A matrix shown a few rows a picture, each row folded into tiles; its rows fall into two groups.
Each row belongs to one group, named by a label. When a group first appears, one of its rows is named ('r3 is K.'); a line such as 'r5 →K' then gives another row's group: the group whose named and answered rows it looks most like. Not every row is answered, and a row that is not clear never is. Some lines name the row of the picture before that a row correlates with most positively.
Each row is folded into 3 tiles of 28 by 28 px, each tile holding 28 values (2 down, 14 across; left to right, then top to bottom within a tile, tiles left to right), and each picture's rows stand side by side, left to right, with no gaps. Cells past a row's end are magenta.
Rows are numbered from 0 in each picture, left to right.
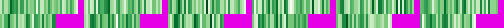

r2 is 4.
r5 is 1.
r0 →4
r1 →4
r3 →4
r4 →1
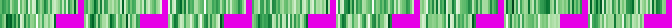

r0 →1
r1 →4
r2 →4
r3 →4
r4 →4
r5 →4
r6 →1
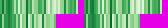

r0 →1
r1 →1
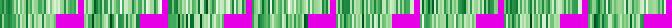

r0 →1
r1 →4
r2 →1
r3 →4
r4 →1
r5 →1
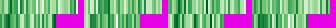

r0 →4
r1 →4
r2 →4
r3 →1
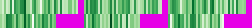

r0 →4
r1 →1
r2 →1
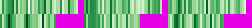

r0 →1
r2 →4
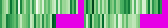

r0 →4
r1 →1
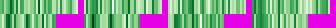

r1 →1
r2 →4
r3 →1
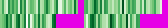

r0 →4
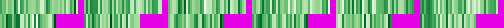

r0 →4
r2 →4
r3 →4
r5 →1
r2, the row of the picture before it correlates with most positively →1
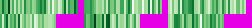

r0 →1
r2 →4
